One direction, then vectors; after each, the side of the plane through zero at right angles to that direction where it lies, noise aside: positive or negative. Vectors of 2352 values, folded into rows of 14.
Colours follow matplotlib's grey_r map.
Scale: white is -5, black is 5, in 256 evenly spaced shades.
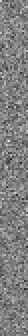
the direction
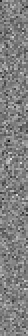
negative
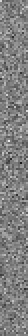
positive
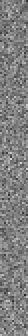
negative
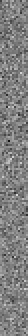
negative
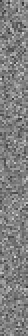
negative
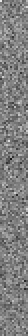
positive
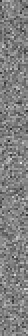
negative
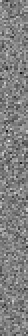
positive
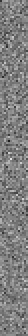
negative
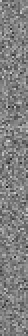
positive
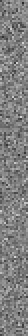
negative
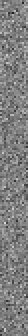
positive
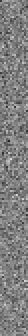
negative
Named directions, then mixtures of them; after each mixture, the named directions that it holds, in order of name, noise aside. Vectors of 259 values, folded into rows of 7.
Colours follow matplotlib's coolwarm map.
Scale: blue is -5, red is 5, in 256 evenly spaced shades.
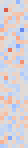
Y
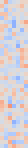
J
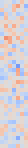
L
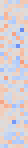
J, L, Y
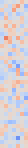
L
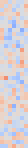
J, L, Y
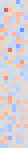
Y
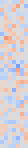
L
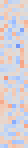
J, Y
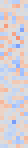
J, L, Y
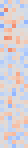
J, L, Y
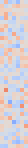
J, L, Y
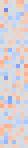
J, L, Y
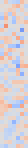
J, L, Y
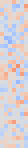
L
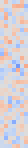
J, L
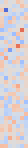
Y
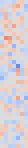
L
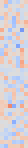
J, Y
